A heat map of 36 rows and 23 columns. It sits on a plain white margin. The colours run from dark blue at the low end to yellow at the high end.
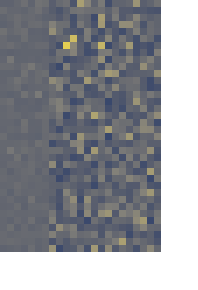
No regular stripes run through it. The values are skewed, with a long tail toward high values. The left part is calmer, up to a seam about 30% of the way across. Overall the values sit about 40% of the way up the scale. Neither half mirrors the other.
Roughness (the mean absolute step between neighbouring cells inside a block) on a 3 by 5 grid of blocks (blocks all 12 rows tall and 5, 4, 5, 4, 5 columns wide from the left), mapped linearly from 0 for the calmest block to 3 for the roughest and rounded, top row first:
01232 | 01222 | 01222
